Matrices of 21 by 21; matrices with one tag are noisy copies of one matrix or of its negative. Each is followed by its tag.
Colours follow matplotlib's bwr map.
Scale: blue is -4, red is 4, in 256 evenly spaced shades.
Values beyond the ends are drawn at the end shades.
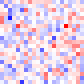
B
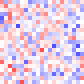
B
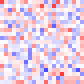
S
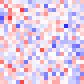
B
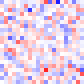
S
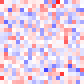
S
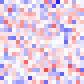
S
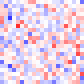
B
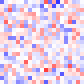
S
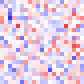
B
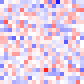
S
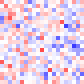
B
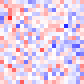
B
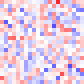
S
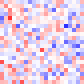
B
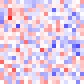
B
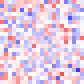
S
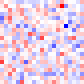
B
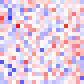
B
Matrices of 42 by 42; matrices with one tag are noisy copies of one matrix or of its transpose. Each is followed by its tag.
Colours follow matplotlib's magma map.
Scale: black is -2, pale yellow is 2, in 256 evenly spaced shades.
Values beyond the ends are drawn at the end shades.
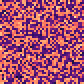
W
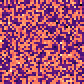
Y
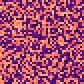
W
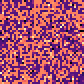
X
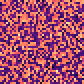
W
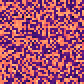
W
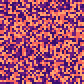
Y
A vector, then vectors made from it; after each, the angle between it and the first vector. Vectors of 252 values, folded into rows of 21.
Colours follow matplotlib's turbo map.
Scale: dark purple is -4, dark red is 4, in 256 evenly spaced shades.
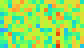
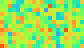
nearly opposite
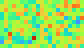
partly aligned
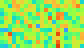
nearly parallel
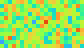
partly aligned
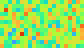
orthogonal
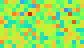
partly opposed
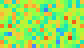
partly opposed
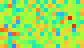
partly opposed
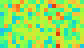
nearly parallel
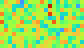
partly opposed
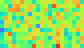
nearly parallel
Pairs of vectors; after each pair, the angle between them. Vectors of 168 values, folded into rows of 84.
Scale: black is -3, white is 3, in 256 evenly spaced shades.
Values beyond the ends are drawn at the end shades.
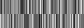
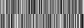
orthogonal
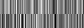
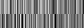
nearly parallel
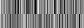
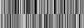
nearly parallel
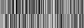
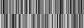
partly aligned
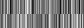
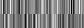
partly opposed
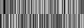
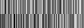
orthogonal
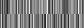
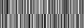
nearly parallel
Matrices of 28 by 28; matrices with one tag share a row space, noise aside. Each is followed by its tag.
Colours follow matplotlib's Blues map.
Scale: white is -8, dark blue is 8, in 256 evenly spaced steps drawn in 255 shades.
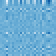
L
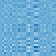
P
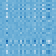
L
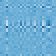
L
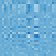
P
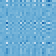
L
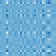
L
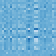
P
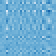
L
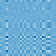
L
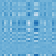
P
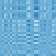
P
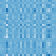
L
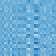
P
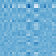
P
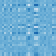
P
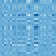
P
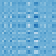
P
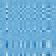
L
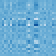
P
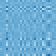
L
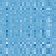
L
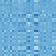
P
